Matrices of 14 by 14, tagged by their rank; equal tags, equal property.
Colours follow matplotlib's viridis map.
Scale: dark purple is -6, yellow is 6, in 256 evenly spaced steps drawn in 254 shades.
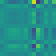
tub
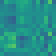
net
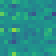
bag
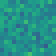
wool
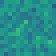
wool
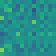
bag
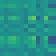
net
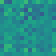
bag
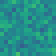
wool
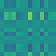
tub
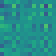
net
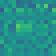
bag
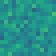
wool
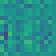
bag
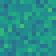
wool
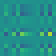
tub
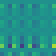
tub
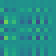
tub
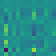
net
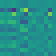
net
